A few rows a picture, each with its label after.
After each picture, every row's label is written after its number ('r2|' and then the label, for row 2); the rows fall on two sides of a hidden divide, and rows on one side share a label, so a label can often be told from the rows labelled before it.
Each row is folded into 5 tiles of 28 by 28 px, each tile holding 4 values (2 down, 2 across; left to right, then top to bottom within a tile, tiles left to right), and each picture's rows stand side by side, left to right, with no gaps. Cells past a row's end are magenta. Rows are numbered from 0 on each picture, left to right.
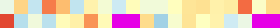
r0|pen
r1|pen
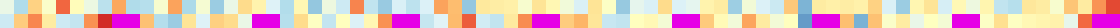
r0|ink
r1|pen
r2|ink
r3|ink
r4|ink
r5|pen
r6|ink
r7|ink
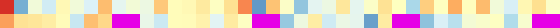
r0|ink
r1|pen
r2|ink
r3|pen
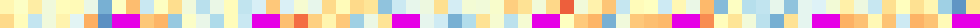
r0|pen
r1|pen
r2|ink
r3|pen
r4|ink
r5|ink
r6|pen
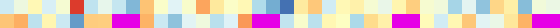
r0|ink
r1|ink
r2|pen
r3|ink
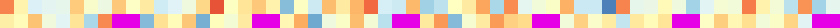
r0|ink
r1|ink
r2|pen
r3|pen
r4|ink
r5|pen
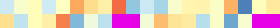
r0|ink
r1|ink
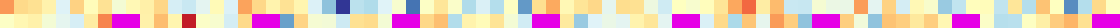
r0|ink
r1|ink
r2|ink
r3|pen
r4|pen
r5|pen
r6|pen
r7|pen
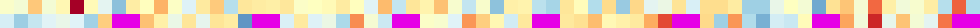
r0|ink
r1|pen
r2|pen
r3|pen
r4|ink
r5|ink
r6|ink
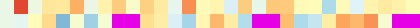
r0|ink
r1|pen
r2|pen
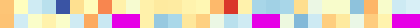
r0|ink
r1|pen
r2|pen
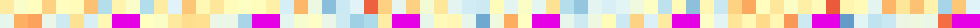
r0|ink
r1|pen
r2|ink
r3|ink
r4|ink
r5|pen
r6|ink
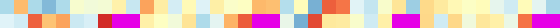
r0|ink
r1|ink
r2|ink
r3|ink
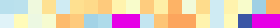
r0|pen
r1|pen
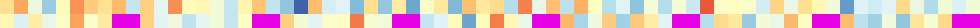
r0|ink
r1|ink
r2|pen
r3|pen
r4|pen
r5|ink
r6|pen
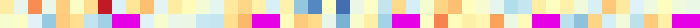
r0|pen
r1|ink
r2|ink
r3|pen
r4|ink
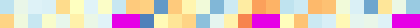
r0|pen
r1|ink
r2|pen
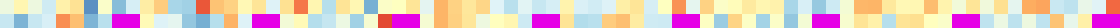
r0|pen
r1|ink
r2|ink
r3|pen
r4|pen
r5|ink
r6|pen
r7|pen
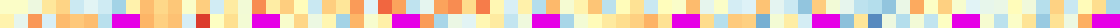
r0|pen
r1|pen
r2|ink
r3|pen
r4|pen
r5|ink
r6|ink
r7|ink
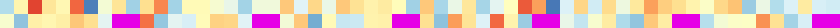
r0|pen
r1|pen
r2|ink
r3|ink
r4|ink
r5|pen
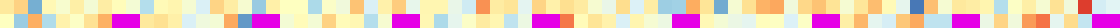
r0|ink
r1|pen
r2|ink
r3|pen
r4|pen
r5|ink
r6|pen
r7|pen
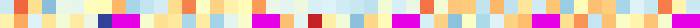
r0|pen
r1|ink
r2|ink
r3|ink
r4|pen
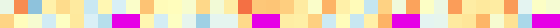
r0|pen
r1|ink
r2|ink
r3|pen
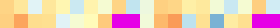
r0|ink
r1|ink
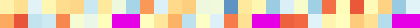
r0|pen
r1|ink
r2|pen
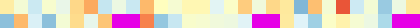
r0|ink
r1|pen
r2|pen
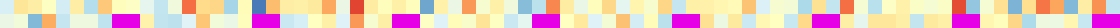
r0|pen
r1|pen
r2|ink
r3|pen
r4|pen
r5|ink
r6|ink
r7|ink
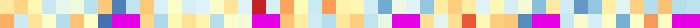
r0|pen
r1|ink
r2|pen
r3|pen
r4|ink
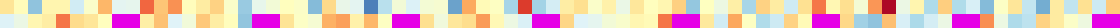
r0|pen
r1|pen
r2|pen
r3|pen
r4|ink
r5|ink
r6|pen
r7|pen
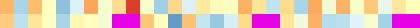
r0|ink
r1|ink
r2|ink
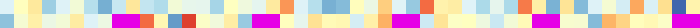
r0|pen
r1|pen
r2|ink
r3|ink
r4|pen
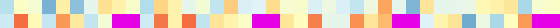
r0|pen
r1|pen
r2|ink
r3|ink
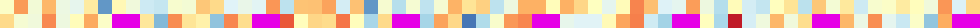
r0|pen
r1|ink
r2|pen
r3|ink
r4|pen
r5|ink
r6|ink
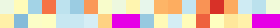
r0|ink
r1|pen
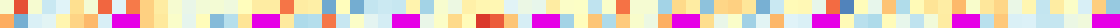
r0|pen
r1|ink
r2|pen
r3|pen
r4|ink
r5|pen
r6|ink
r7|ink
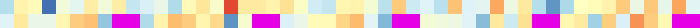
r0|pen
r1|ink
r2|pen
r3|ink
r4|pen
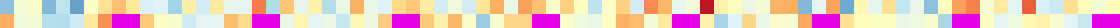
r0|ink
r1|ink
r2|ink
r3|ink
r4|pen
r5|ink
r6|pen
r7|pen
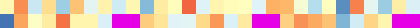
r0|pen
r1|pen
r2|ink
